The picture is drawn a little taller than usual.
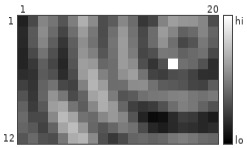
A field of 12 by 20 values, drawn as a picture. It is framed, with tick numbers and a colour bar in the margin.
Slope: none. Lone odd cells: 1, higher than its neighbours. Mirror symmetry: none. Rings: centred on the top right. Ninth with the lowest average: bottom right.
